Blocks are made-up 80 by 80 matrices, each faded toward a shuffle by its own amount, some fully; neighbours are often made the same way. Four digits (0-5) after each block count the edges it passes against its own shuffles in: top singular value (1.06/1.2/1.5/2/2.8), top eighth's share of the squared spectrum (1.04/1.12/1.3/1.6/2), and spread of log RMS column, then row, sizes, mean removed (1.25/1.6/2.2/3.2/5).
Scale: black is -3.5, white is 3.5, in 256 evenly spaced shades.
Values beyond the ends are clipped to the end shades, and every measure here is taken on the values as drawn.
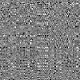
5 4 3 3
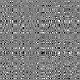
5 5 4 4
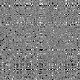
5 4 2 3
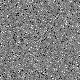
1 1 0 0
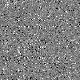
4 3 1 2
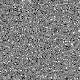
3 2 1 1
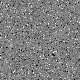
0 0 0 0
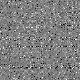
3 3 1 2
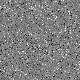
0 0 0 0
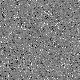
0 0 0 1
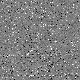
2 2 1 1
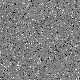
0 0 0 0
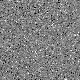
0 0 0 0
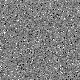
0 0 0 0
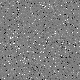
0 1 0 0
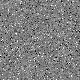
0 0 0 0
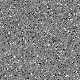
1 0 0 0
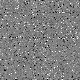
1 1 1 1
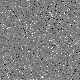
0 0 0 0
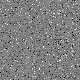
0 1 0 0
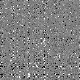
2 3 3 2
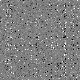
2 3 2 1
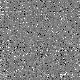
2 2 2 2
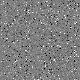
1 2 1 1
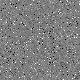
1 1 0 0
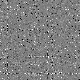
2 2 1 1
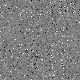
1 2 1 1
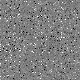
1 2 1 2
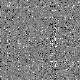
2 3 3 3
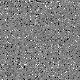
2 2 2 2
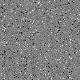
1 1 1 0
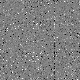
2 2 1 1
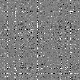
3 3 3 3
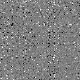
2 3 2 2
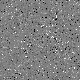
1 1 0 0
